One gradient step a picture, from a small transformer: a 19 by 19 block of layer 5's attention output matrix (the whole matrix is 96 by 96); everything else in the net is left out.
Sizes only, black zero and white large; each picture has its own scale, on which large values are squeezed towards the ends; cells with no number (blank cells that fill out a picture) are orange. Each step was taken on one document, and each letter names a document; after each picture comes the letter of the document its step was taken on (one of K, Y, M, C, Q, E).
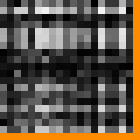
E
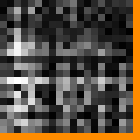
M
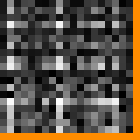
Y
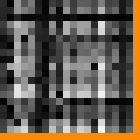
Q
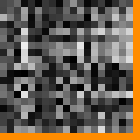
Q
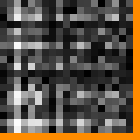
M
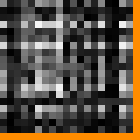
E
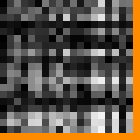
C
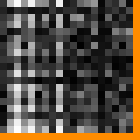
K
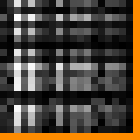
K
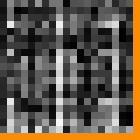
Y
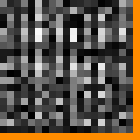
E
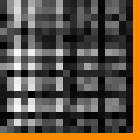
M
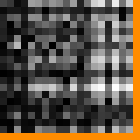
C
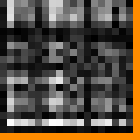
Y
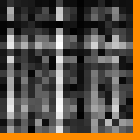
Y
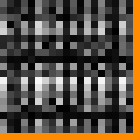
E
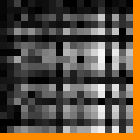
C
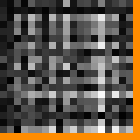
Q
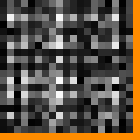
Y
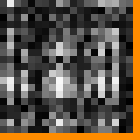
Y
